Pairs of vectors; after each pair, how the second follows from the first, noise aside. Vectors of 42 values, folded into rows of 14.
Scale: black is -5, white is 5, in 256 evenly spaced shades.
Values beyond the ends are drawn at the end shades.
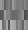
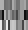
scaled up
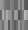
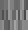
sign-scrambled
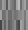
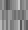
sign-scrambled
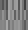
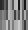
scaled up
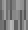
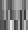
scaled up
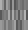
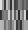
scaled up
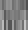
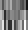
scaled up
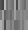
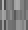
sign-scrambled
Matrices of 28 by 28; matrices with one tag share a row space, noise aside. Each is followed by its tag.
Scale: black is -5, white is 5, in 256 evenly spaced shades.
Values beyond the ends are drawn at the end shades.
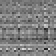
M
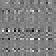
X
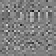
X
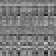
M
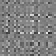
X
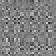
X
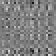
X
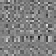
X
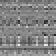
M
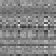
M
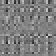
X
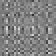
X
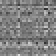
M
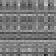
M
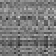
M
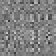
X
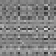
M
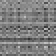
M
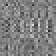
X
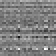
M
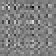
X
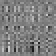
X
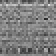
M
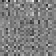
X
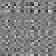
X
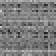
M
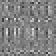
X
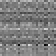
M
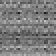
M
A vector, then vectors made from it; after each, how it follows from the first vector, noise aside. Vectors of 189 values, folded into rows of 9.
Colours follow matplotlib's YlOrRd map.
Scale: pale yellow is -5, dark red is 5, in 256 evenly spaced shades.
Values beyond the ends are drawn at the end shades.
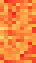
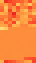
partly zeroed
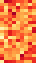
scaled up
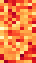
scaled up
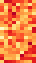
scaled up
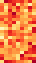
scaled up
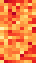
scaled up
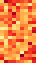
scaled up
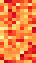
scaled up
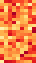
scaled up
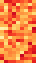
scaled up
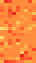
partly zeroed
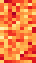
scaled up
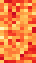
scaled up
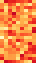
scaled up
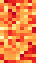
scaled up
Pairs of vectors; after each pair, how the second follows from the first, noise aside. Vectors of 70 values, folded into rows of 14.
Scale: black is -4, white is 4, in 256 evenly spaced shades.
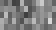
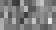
copied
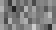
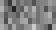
copied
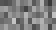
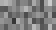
negated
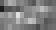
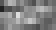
copied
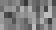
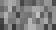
shuffled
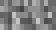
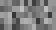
negated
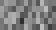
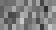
negated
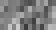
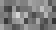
shuffled
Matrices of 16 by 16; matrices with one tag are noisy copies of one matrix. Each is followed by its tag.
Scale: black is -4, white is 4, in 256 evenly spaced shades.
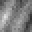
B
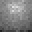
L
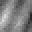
B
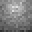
L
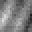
B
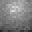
L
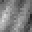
B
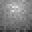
L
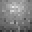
L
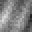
B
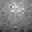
L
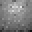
L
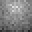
L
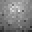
L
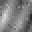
B
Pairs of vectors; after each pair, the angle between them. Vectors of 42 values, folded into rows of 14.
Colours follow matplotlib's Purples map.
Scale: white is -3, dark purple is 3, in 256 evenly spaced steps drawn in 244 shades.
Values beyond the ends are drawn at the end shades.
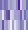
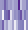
nearly parallel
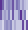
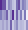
partly aligned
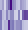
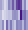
orthogonal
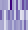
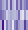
partly aligned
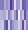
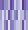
nearly parallel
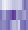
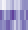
nearly parallel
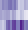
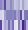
orthogonal
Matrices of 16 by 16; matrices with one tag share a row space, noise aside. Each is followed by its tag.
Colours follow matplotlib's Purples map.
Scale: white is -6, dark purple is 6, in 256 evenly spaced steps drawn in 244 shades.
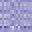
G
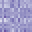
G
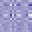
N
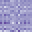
G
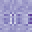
N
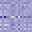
G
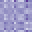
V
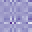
N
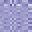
N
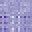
G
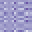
V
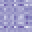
V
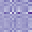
N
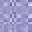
N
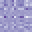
V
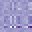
N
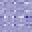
V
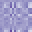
N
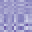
V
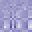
N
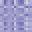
V
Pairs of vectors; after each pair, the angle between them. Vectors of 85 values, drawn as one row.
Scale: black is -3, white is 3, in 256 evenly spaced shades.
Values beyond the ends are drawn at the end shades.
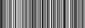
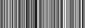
orthogonal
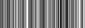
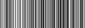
partly aligned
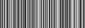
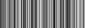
partly aligned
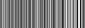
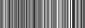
partly aligned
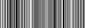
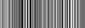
orthogonal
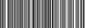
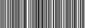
orthogonal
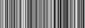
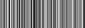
orthogonal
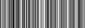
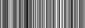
orthogonal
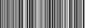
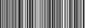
nearly parallel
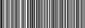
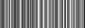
partly aligned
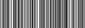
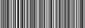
partly aligned
